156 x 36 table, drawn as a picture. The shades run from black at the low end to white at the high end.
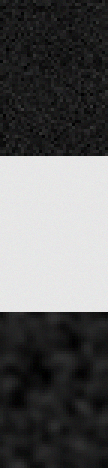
The table splits into 3 rows of 1 panel. Panel 1,1: very low, fine-grained, faint in contrast. Panel 2,1: very high, flat. Panel 3,1: very low, blotchy, faint in contrast.
